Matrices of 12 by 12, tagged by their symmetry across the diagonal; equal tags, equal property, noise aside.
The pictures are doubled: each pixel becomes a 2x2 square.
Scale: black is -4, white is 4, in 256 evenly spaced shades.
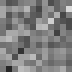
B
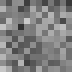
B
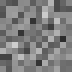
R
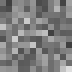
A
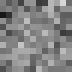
A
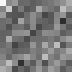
R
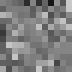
A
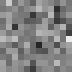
A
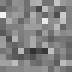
A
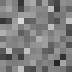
R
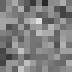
A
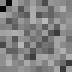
R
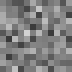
B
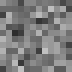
A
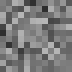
R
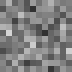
B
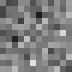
R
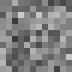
B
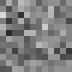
A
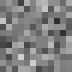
B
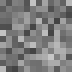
R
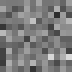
A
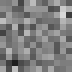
B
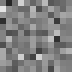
B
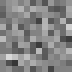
A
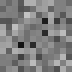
R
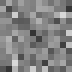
R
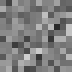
B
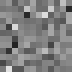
B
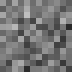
R
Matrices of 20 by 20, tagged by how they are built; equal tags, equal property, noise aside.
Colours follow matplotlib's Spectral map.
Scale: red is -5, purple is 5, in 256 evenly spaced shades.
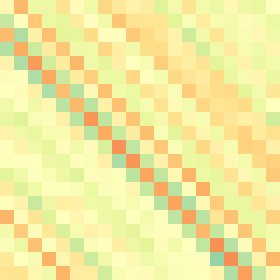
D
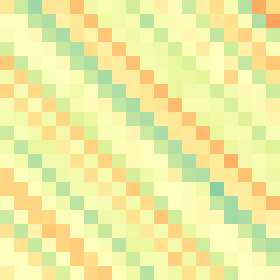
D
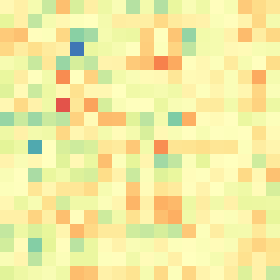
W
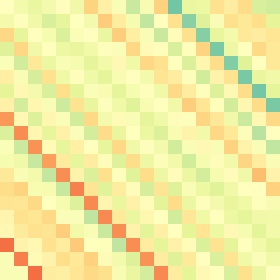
D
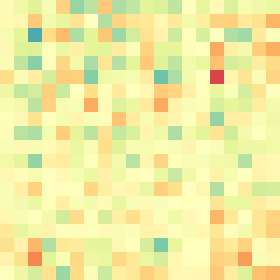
W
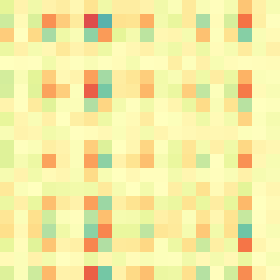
W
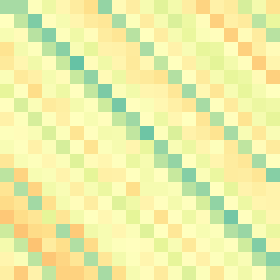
D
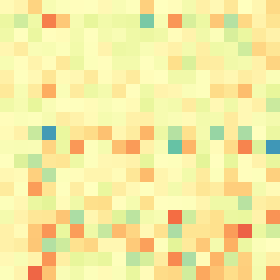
W
